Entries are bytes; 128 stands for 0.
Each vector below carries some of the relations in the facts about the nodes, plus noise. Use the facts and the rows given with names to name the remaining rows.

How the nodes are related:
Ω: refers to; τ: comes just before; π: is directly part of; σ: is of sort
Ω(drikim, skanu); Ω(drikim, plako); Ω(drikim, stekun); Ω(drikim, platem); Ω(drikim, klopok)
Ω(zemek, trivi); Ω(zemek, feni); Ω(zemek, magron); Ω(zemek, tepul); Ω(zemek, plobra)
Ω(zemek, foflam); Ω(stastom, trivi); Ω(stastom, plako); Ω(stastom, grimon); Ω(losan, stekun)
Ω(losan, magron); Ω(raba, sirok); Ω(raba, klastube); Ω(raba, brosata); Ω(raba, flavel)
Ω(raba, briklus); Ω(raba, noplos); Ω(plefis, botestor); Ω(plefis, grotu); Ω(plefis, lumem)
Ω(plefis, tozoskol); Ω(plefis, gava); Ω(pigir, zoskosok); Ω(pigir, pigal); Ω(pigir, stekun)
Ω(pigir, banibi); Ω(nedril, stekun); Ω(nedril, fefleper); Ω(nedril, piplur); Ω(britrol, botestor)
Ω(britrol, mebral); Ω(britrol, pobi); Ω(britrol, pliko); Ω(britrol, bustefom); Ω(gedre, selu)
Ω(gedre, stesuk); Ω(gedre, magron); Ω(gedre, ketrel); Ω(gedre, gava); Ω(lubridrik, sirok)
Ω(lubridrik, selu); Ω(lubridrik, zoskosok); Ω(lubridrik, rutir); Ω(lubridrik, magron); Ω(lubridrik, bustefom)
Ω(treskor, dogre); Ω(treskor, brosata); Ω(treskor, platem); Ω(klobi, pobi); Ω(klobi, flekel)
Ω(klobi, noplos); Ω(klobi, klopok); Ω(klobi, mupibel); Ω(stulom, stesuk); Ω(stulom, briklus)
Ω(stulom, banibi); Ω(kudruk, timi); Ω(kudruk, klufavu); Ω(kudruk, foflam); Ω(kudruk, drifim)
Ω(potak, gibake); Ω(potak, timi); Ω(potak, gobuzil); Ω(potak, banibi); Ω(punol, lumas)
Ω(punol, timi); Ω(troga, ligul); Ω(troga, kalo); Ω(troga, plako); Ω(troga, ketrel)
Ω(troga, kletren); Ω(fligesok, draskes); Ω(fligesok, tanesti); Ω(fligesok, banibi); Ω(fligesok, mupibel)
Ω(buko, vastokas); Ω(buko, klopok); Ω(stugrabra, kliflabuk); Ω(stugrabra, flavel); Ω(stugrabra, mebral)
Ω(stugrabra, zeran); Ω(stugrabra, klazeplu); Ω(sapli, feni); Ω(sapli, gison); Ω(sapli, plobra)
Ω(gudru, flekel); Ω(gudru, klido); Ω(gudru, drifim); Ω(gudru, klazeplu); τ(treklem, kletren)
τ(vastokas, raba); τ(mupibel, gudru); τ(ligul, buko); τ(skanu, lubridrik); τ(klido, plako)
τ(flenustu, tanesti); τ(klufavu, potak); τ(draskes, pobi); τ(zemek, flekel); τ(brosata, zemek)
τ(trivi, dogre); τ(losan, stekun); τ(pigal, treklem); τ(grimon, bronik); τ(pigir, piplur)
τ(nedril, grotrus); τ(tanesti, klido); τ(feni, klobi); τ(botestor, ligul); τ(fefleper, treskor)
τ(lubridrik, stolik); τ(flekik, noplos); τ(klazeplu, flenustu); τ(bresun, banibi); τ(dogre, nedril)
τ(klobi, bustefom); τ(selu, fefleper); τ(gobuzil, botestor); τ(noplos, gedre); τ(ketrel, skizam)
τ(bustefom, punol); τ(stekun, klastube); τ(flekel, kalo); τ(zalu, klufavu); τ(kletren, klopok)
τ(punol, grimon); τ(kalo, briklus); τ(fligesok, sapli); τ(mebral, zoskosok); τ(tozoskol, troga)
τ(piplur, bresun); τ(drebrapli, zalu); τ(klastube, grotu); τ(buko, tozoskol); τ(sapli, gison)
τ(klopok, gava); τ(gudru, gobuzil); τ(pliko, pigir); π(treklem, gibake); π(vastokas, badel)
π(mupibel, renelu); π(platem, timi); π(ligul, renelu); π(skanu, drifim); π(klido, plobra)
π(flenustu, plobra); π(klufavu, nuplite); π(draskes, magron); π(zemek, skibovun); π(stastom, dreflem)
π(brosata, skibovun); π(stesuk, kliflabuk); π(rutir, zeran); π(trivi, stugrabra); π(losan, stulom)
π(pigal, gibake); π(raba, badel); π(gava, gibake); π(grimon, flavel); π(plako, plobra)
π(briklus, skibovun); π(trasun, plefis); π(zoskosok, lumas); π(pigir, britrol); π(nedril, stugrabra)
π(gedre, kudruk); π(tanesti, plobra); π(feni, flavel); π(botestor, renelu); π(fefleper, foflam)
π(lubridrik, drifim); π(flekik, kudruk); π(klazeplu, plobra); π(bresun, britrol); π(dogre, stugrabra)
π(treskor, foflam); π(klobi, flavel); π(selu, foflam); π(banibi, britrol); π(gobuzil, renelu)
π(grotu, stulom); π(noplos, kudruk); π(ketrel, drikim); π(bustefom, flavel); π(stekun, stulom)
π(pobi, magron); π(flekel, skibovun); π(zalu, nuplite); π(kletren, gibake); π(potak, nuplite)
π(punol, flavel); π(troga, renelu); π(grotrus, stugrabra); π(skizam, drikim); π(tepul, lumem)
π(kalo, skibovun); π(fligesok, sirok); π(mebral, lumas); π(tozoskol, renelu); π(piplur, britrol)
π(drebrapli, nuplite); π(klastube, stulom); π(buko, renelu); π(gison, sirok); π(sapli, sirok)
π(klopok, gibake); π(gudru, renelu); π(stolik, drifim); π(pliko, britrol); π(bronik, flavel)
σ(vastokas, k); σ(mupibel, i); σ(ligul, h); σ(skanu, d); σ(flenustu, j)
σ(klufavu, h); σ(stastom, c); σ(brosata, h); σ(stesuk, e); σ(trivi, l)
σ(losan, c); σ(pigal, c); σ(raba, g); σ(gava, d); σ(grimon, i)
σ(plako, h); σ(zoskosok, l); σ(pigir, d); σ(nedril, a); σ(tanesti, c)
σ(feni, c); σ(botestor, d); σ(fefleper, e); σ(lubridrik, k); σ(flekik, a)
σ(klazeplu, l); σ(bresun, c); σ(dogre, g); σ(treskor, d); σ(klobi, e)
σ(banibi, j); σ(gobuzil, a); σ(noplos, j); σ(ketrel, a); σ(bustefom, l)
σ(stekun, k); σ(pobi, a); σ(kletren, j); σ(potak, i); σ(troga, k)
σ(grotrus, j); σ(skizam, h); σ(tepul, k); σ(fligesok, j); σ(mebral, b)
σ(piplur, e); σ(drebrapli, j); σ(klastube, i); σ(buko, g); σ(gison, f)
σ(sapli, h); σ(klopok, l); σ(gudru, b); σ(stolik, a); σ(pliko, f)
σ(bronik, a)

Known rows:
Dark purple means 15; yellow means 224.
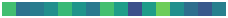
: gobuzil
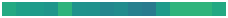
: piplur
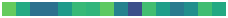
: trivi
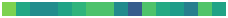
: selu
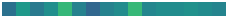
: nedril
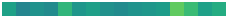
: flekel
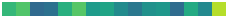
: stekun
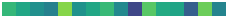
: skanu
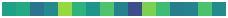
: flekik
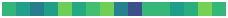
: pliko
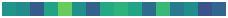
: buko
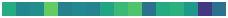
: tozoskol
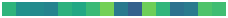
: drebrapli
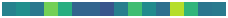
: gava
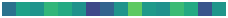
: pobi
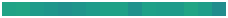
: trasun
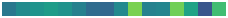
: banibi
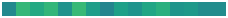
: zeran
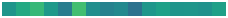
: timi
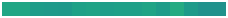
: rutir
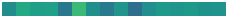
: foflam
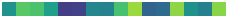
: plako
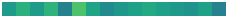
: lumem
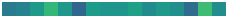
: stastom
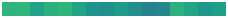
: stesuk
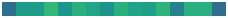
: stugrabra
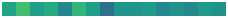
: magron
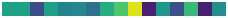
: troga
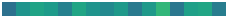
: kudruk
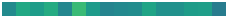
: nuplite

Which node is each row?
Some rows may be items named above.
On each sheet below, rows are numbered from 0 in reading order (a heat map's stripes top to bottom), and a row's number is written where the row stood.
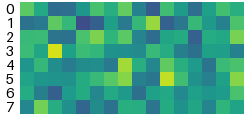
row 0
trivi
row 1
skizam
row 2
vastokas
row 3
flavel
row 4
flenustu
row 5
mebral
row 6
kletren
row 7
plobra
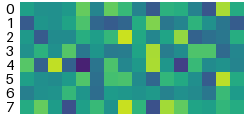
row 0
losan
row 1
treskor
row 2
gudru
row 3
grotu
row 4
grimon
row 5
losan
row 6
stastom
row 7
klazeplu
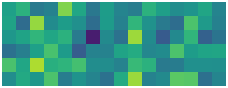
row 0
dogre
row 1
punol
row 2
bronik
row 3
bresun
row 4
flavel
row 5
grotu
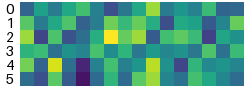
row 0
raba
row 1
ligul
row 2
mupibel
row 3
tepul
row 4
grimon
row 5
potak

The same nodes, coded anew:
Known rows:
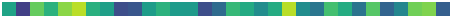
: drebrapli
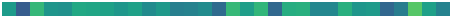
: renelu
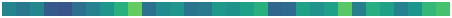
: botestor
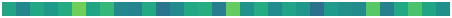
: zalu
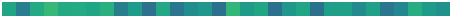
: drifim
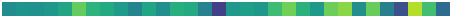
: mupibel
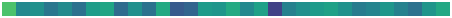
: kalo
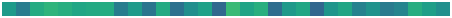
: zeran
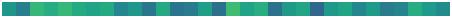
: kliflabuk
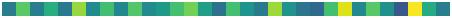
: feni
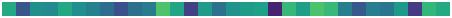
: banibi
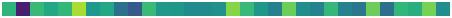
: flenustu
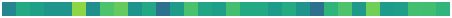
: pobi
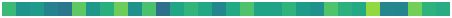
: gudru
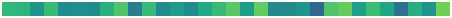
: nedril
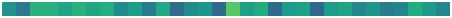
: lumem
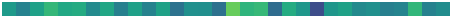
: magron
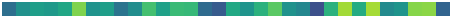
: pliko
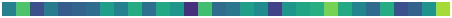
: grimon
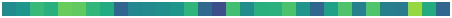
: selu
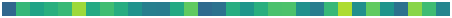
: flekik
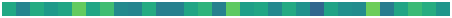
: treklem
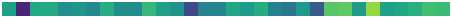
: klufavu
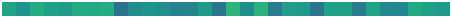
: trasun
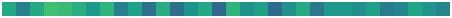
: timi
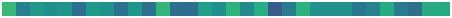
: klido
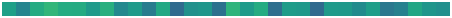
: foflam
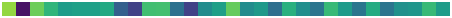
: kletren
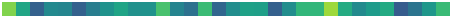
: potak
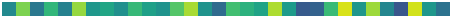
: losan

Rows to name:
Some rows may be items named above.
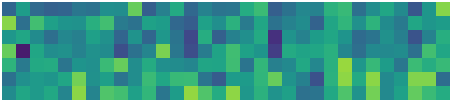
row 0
gava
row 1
flekel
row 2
briklus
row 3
grotrus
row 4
gobuzil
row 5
pliko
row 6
zoskosok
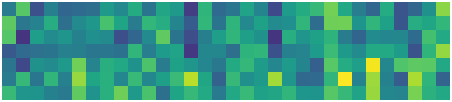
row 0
grimon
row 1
klastube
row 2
grotrus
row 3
plako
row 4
skizam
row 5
pigal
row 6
gudru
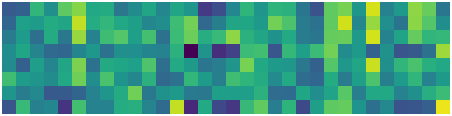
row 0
brosata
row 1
vastokas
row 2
stekun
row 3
buko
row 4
sapli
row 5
zemek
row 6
botestor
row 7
troga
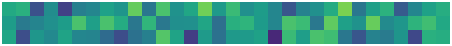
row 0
bresun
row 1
dogre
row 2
banibi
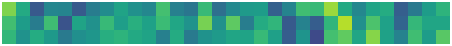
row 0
potak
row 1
tanesti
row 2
treskor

